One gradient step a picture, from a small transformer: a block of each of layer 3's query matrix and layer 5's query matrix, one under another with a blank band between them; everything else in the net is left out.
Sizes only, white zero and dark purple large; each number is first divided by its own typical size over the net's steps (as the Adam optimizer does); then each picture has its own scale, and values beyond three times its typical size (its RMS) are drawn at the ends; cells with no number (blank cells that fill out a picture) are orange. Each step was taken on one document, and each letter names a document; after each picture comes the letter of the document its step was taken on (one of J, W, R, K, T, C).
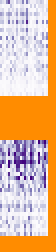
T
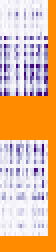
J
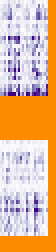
J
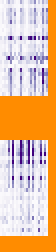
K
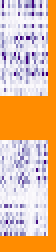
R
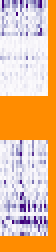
K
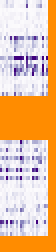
R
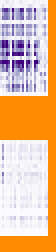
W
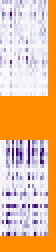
K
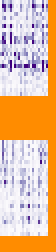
K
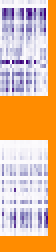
W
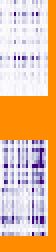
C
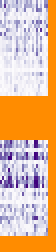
J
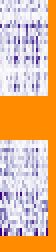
J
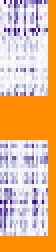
J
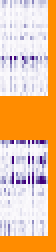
C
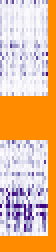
T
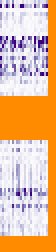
T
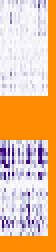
K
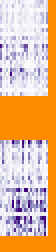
T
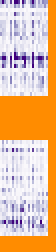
C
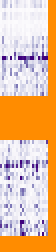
R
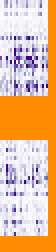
R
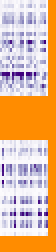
W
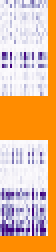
C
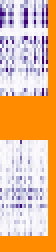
T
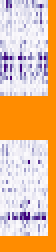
K
